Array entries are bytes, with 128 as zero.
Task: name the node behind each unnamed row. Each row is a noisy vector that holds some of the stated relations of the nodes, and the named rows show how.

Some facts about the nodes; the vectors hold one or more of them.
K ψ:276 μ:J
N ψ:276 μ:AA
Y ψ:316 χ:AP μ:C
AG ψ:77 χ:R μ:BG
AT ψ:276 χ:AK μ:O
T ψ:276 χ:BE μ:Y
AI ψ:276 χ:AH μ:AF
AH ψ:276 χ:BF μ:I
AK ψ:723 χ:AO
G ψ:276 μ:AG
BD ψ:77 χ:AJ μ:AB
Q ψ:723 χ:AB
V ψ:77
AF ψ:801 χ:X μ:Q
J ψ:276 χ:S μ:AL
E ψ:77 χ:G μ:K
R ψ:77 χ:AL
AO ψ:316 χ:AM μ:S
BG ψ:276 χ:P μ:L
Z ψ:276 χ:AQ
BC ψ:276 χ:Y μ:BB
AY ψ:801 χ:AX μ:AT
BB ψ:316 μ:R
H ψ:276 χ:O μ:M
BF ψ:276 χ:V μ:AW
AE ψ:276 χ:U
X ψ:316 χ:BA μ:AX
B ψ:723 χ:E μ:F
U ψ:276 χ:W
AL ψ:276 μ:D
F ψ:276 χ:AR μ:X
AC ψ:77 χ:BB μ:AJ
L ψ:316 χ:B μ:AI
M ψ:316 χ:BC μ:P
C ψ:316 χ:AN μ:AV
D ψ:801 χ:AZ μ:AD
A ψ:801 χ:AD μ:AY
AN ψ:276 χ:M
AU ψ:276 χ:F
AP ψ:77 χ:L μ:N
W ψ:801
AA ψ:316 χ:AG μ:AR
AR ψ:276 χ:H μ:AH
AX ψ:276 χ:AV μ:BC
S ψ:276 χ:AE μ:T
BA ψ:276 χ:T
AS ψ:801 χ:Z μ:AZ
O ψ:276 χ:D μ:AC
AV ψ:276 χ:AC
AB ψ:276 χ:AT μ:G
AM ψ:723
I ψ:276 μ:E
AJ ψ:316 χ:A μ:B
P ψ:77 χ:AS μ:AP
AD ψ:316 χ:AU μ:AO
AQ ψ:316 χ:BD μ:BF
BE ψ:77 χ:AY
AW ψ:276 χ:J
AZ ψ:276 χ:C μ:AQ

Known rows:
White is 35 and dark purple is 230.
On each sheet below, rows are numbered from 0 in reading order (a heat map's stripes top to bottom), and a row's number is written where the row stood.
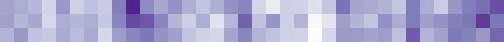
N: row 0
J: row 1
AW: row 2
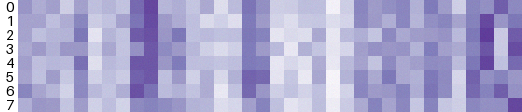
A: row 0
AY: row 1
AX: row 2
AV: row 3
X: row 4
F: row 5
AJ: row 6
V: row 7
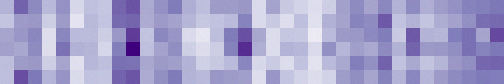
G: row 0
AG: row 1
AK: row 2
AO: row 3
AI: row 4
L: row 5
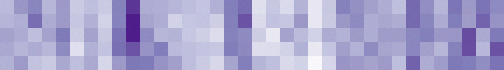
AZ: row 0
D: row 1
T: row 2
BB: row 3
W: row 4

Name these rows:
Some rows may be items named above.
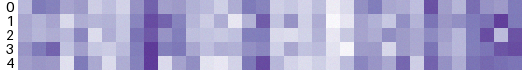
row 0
AN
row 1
J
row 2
BB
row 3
E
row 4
AT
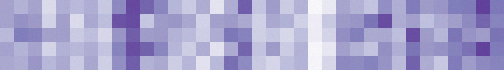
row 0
J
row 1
BG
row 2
AN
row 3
J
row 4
AU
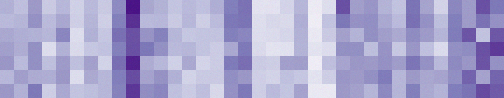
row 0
AR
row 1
H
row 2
BB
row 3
AH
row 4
AD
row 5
AF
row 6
K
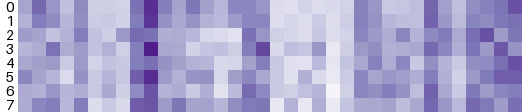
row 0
AP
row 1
M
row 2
AC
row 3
D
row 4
BF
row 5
P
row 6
AU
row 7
BC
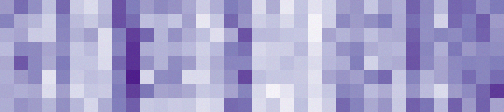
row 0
B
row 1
AJ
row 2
S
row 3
C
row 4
Y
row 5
AB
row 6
AA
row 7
O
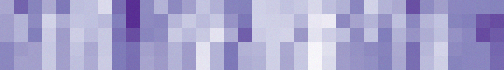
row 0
Y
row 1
I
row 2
AL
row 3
Z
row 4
Z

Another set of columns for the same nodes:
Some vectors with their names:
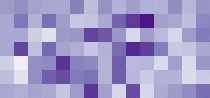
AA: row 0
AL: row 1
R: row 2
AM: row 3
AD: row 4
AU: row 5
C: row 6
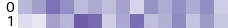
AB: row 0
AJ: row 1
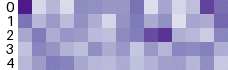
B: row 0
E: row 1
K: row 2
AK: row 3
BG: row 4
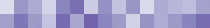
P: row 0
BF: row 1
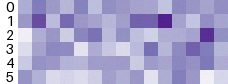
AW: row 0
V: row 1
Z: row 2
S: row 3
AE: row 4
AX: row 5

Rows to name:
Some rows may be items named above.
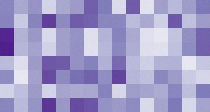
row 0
AN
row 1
AR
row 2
AP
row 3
AP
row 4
AU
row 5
F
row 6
J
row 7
H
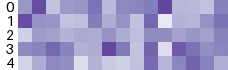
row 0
N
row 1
M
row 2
AO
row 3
AZ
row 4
S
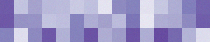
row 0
Y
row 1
M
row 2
O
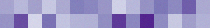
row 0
AT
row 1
BB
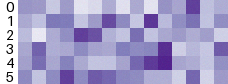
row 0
T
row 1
D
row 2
A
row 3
I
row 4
AL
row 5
AR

